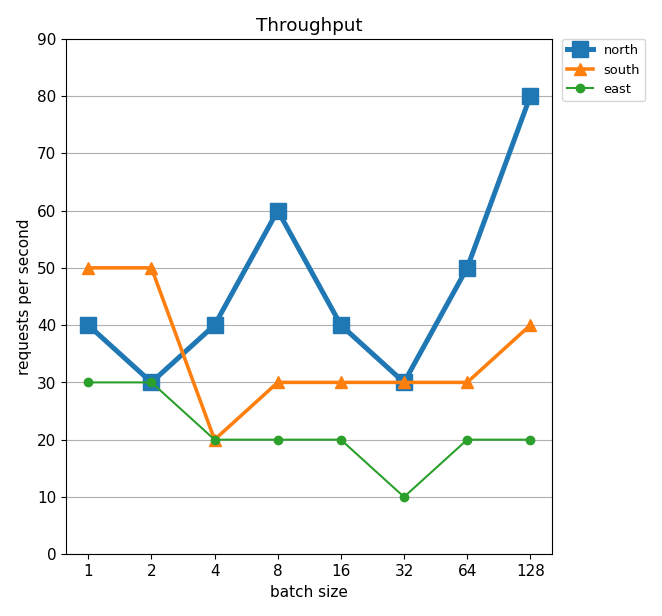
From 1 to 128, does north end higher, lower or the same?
higher
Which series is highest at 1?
south
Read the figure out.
Title: Throughput
x-axis: batch size, ticks 1 2 4 8 16 32 64 128
y-axis: requests per second, ticks 0 10 20 30 40 50 60 70 80 90
Legend: north, south, east
Values:
north: 40 30 40 60 40 30 50 80
south: 50 50 20 30 30 30 30 40
east: 30 30 20 20 20 10 20 20
